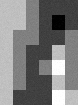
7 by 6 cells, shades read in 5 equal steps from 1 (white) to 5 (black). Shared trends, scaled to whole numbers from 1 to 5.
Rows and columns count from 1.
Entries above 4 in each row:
0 1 0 0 0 0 0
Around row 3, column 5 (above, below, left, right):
5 2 4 3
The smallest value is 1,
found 2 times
